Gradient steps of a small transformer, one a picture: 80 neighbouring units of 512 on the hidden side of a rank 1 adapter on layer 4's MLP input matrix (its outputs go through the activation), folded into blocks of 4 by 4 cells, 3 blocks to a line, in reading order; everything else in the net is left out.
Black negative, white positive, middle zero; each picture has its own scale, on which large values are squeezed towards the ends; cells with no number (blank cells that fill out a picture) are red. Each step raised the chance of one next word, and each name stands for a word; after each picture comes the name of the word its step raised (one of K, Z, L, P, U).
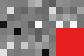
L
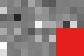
L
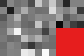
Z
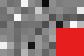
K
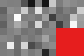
K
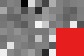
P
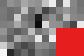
Z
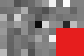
Z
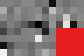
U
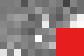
L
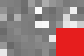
P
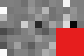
U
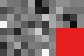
Z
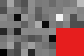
P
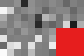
U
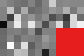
K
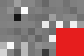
L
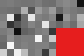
L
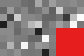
K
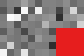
K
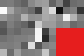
U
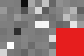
P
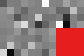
L
